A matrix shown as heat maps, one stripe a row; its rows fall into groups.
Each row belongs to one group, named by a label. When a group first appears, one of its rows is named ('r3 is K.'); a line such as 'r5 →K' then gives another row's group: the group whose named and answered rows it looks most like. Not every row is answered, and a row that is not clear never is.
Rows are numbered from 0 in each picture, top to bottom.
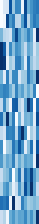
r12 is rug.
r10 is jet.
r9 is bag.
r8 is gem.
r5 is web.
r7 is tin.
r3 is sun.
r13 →rug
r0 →rug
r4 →sun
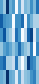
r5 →gem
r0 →gem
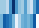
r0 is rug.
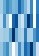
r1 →tin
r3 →rug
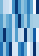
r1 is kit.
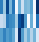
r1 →bag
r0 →gem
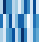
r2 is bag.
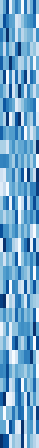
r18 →web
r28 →sun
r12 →jet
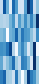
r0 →tin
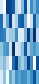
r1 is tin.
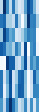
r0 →tin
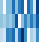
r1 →web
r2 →bag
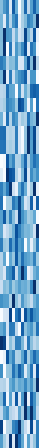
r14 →jet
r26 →jet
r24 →sun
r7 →bag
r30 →jet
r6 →gem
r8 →web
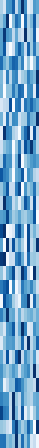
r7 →rug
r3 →sun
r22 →gem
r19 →bag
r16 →sun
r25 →kit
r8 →web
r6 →jet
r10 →rug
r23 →bag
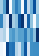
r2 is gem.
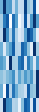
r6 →web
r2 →tin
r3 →bag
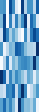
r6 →bag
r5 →sun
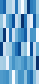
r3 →jet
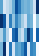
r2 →tin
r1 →sun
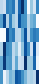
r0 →bag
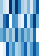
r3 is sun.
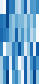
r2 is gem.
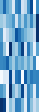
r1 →gem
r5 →rug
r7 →sun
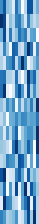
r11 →bag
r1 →sun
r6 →sun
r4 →bag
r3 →tin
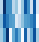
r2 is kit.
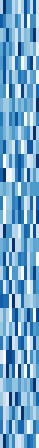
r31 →tin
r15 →jet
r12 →sun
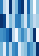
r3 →web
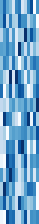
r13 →tin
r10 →bag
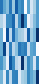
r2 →web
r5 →web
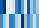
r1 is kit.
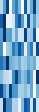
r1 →sun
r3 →jet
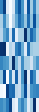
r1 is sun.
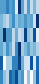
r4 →jet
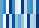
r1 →web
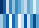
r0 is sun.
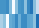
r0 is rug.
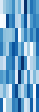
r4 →bag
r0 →rug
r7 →jet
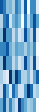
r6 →tin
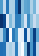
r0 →kit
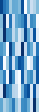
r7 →bag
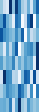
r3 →web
